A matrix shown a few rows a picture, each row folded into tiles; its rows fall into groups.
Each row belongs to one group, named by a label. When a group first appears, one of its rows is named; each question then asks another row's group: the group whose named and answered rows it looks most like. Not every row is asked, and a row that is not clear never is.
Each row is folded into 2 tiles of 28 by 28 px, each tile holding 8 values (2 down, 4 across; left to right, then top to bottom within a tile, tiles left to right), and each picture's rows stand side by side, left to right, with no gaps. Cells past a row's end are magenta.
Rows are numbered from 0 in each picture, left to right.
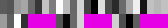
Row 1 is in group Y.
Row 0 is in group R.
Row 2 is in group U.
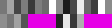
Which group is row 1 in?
Y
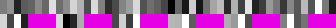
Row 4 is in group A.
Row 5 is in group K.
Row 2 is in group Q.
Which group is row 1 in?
U
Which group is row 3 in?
A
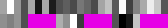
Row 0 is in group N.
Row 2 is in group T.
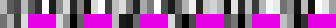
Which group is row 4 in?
T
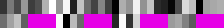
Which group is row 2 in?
Q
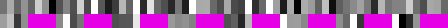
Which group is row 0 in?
K
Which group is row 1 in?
K
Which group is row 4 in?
Y
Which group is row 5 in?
A
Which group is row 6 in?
R
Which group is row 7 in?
U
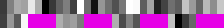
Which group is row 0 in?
Q
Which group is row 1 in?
A
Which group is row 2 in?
U
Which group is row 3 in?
U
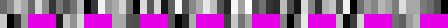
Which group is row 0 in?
U
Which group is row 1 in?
Y
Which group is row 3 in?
T
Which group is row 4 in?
Q
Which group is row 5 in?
Y
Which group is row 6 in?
T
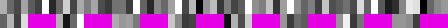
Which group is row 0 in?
Y
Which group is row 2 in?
A
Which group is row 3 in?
K
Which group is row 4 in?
Y
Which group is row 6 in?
K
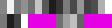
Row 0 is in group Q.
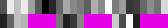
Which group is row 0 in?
Q
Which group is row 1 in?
T
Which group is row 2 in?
R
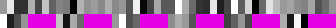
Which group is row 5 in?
R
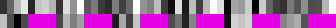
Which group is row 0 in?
U
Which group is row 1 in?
Q
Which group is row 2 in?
Y
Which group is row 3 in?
T
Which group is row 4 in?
Q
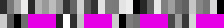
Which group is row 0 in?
U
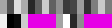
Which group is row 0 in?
U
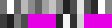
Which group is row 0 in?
T
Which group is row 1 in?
Y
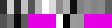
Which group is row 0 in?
T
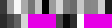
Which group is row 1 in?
Y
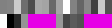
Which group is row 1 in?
N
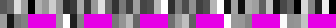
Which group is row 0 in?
U
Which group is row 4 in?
A
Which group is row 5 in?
A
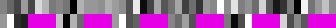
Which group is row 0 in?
K
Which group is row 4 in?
Q
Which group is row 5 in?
A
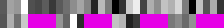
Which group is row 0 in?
Q
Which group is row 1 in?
R
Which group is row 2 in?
U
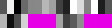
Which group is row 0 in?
T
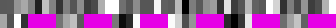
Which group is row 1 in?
R
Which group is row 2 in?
Y
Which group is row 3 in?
K
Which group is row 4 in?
Y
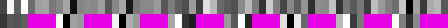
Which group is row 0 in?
T
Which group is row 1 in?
A
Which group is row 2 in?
A
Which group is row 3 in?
K
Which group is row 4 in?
R
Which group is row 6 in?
K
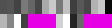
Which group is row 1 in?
K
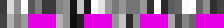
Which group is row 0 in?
Q
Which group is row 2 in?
N
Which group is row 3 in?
U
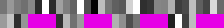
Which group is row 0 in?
N
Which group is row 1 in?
Y
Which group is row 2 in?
U
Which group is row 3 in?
Y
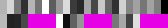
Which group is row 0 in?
N
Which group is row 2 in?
Q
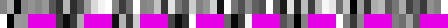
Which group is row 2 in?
Y
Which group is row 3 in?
Y
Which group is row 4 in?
Y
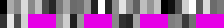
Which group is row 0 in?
Q
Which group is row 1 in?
N
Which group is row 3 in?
U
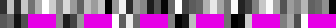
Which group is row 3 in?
T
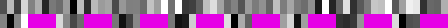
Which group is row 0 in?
Q
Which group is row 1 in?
K
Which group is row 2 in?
T
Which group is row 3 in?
T
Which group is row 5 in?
N
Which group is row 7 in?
U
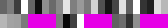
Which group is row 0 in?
A
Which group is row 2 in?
T
